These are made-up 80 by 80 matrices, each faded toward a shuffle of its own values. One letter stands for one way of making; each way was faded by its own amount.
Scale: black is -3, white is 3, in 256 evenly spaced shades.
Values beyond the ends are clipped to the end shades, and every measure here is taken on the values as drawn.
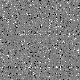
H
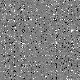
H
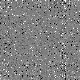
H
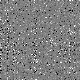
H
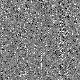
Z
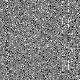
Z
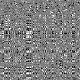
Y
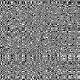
Y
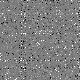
H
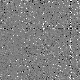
H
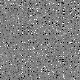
H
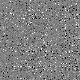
H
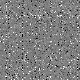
H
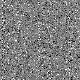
Z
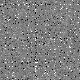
H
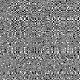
Y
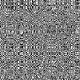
Y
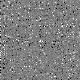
H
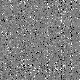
H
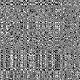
Y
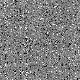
Z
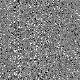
Z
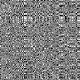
Y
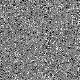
Z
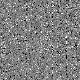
Z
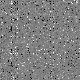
H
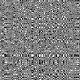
Y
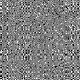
Y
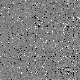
H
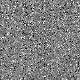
Z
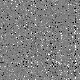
H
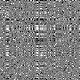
Y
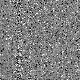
Z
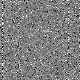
Z
